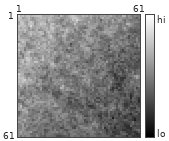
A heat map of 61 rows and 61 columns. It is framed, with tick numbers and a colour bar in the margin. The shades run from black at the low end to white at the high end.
The top left is the ninth with the highest average. Values rise toward the top left. The ninth with the lowest average is the bottom right. The halves do not mirror each other. The values follow a bell shape.
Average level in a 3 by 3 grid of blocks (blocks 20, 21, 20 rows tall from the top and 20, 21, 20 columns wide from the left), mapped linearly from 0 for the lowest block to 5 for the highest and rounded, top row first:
5 4 2 / 4 2 1 / 3 1 0
